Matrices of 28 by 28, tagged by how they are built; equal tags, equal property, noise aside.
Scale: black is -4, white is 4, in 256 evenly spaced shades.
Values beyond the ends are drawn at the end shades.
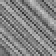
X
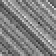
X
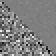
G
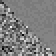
G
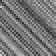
X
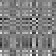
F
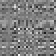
F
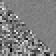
G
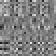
F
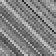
X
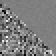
G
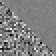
G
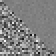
G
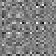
F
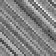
X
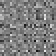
F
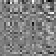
F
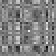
F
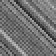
X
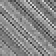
X
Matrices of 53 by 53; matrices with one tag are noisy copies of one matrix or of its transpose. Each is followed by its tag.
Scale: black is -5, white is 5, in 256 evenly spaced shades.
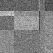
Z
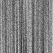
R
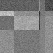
Z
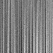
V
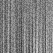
V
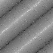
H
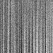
V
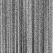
R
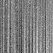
V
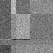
Z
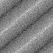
H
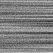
R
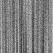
R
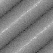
H
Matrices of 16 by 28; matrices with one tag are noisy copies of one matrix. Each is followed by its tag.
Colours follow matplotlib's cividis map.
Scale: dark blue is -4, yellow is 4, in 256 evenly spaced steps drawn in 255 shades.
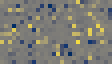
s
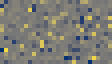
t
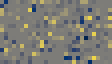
t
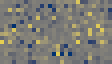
s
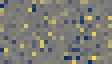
t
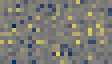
s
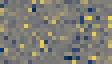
t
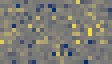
s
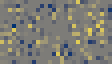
s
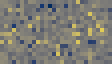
s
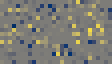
s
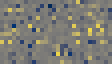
s
